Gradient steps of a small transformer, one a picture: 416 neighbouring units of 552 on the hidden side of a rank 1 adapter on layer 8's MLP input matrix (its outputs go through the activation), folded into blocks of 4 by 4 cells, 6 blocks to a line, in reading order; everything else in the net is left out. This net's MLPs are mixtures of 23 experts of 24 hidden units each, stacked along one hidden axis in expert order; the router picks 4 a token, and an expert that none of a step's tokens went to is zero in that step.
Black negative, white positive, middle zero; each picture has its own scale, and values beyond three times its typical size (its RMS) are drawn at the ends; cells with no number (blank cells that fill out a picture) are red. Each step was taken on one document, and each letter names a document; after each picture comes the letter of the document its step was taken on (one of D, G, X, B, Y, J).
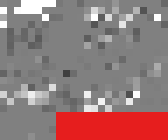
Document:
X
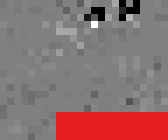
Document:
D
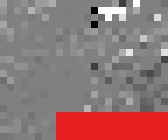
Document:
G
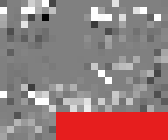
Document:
X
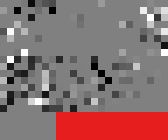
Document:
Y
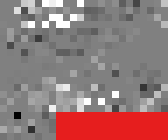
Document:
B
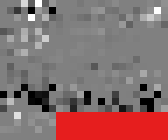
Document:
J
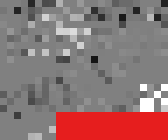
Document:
B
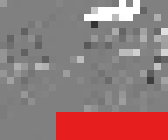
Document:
G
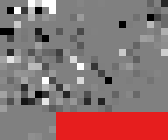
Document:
J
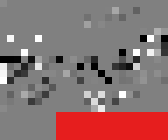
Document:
Y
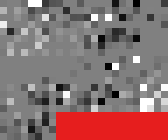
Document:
X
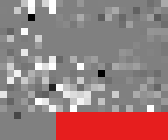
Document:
J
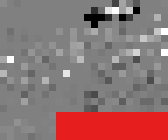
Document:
G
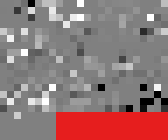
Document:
J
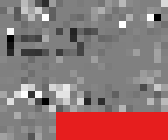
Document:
X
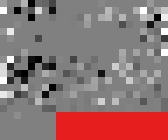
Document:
Y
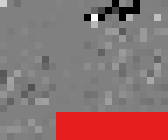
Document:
G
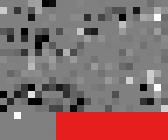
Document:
J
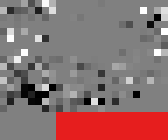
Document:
Y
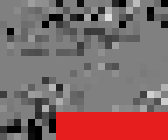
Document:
B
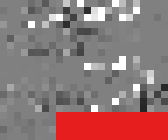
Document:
B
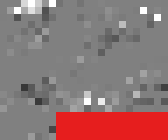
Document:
X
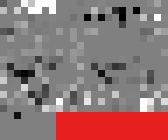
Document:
J
